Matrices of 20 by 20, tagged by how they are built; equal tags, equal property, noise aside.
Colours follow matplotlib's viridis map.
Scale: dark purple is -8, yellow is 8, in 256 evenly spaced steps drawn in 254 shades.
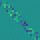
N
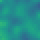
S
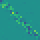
N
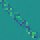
N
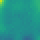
S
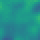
S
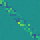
N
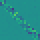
N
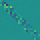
N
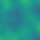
S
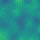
S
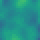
S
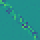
N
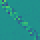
N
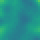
S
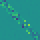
N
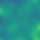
S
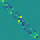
N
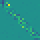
N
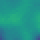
S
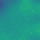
S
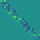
N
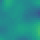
S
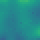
S
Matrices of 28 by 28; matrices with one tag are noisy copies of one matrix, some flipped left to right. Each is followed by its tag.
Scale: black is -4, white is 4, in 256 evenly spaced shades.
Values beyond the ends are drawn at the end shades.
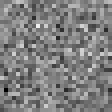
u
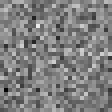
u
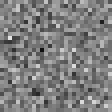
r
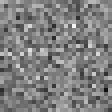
u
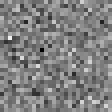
r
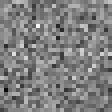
u
